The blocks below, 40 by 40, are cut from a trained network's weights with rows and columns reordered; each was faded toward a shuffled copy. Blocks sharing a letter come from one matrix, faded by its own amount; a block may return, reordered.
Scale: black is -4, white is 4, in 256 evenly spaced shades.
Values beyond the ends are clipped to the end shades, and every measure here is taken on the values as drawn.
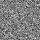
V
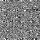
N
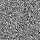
V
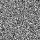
V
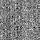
N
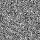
V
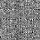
N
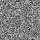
V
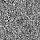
V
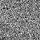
V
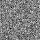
V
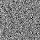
V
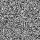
V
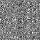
N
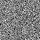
V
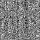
N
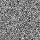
V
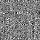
N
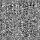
N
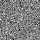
V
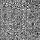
N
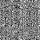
N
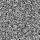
V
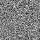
V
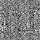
N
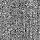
N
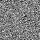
V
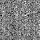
N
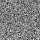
V
